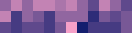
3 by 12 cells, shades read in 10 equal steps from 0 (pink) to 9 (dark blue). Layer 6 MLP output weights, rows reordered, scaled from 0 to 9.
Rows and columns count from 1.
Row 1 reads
4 2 4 2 2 3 2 4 6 2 4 6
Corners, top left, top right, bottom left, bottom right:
4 6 6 5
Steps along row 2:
up down up up down same same up down up down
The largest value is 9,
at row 3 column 8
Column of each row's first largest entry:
9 9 8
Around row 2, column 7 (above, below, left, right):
2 0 4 4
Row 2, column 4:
5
